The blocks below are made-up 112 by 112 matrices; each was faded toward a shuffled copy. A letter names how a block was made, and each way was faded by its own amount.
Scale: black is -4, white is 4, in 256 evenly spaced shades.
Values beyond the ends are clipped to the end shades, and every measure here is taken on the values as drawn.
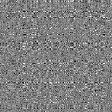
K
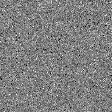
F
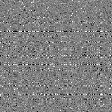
K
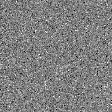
F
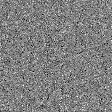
F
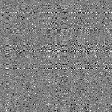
K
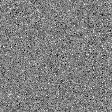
F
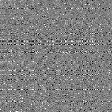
K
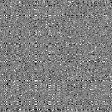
K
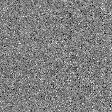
F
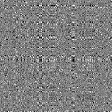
K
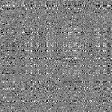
K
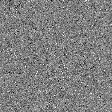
F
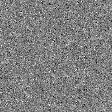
F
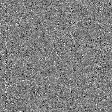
F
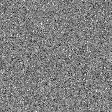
F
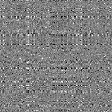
K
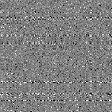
K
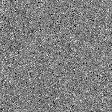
F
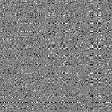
K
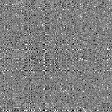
K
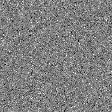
F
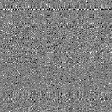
K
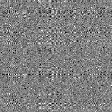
K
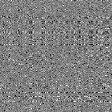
K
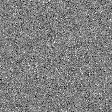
F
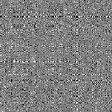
K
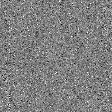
F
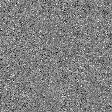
F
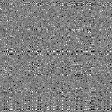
K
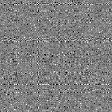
K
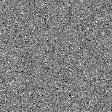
F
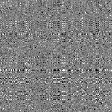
K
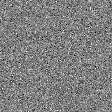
F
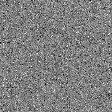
F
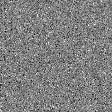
F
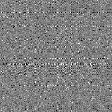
K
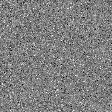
F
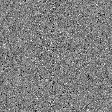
F
